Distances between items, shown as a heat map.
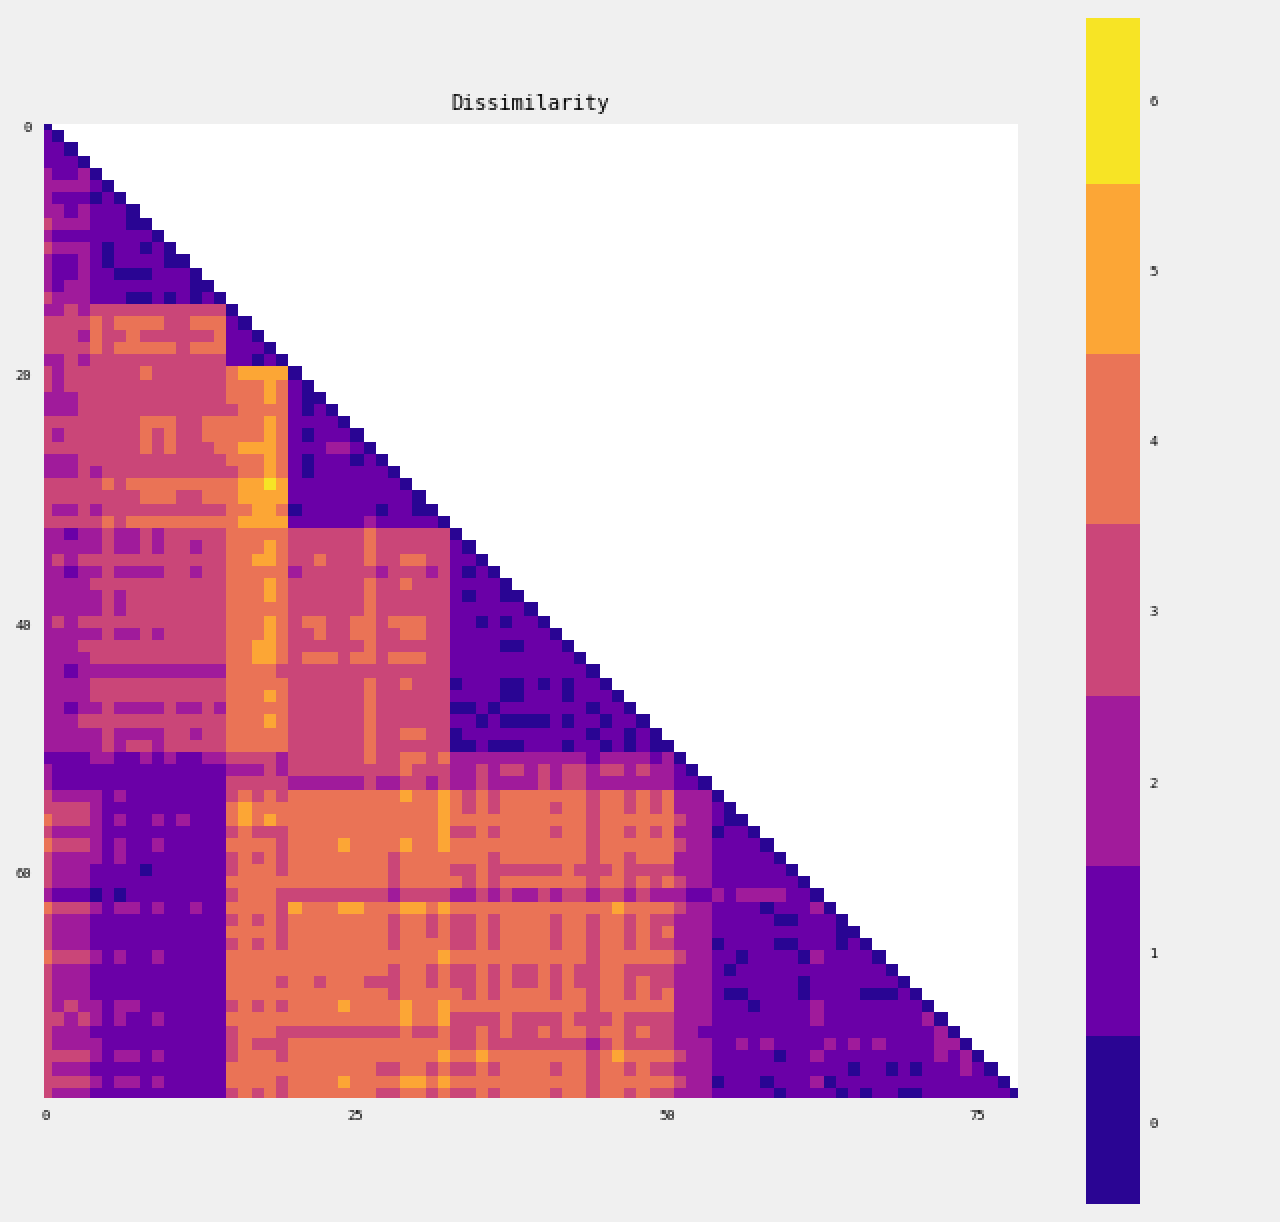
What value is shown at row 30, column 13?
4
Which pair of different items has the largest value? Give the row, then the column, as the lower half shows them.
29, 18
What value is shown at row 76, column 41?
3
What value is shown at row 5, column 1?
2
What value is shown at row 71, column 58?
1
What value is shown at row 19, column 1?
2
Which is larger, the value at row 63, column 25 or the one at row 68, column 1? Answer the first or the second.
the first
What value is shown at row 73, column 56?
1
